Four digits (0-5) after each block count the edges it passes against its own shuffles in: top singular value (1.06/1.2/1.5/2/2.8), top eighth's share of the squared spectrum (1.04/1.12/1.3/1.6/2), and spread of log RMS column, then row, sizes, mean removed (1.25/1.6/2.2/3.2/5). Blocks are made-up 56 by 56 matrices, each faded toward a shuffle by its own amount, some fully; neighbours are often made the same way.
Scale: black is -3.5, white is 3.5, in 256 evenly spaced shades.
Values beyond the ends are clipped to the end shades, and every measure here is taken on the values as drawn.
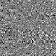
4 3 2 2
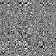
4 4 2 2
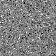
0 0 0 0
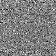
1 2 0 3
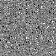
3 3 1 1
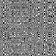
4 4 3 2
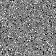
3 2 0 0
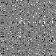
3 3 2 1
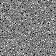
0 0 0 0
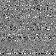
2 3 0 3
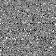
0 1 0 2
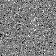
0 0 0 0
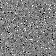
1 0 0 0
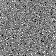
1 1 0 0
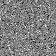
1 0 0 0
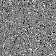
2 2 0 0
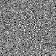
3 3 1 1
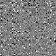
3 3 2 1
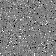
0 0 0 0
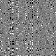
4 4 3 2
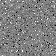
0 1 0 0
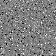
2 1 0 0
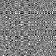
4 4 2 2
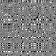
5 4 2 3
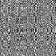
4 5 3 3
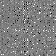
3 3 2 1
